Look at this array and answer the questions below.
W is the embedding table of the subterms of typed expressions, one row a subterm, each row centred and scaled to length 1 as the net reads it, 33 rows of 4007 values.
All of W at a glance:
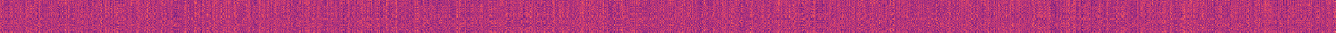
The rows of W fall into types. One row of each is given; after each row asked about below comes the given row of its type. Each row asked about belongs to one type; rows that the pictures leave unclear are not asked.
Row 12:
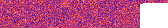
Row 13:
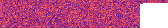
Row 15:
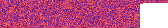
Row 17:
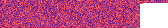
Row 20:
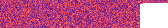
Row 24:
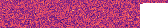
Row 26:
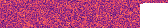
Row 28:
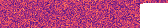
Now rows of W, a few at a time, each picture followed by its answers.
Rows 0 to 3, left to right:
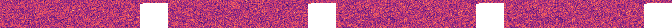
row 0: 24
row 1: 15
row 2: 24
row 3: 24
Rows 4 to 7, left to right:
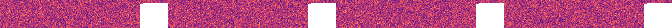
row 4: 20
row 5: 28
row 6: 12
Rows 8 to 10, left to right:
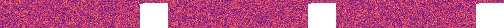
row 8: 12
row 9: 15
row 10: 20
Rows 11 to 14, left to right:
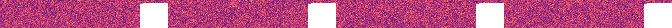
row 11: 17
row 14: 28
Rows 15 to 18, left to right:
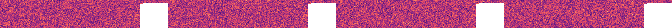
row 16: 17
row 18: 13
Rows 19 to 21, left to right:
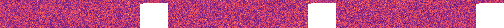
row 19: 13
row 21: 15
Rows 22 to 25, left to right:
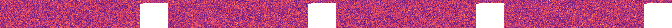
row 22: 20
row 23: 26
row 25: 24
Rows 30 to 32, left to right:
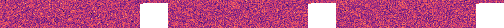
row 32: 15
